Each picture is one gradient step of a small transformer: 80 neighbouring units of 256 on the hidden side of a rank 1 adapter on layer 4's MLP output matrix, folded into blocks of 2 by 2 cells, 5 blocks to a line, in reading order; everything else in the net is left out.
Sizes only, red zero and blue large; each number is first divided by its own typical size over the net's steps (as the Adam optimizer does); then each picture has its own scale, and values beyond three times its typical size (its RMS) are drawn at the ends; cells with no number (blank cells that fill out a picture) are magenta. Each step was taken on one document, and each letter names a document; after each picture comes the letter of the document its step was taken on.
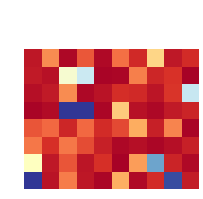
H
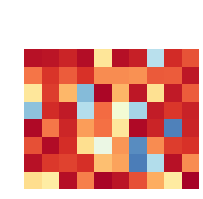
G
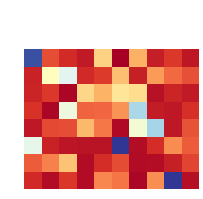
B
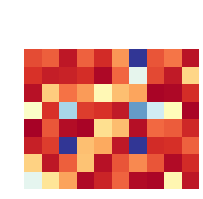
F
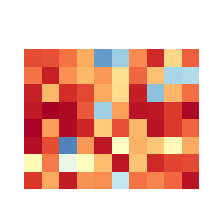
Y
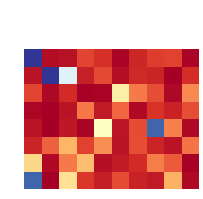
H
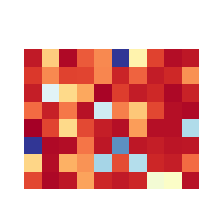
B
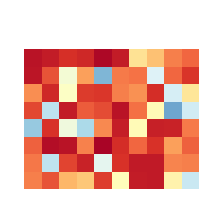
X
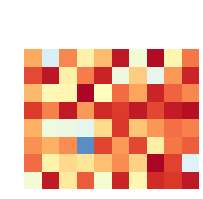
Y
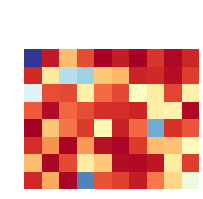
G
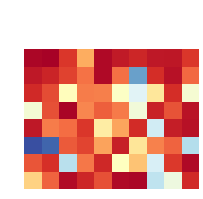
G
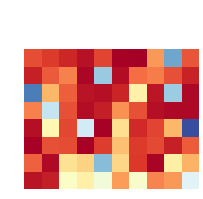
Y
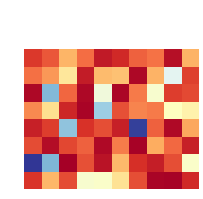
X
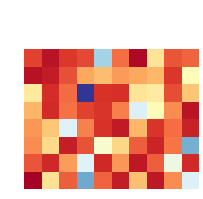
G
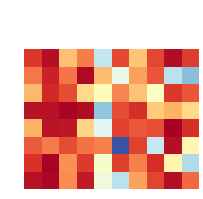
G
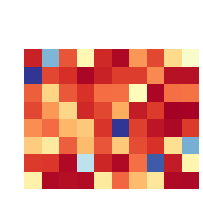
Y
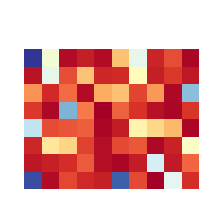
H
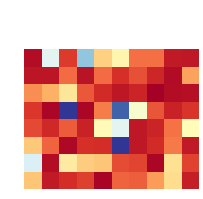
B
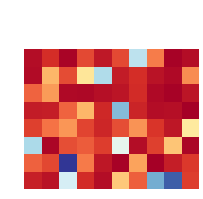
B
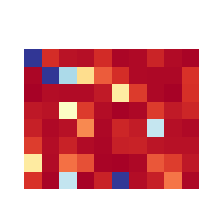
H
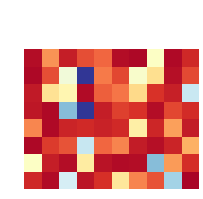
H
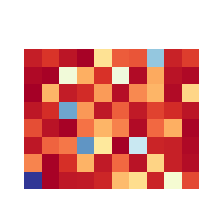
H
